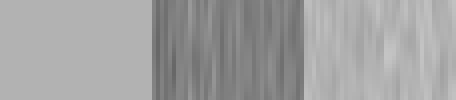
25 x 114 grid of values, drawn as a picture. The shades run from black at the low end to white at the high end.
It is made of 1 by 3 panels. Panel 1,1: high, flat. Panel 1,2: middling, streaked downward, faint in contrast. Panel 1,3: high, streaked downward, faint in contrast.
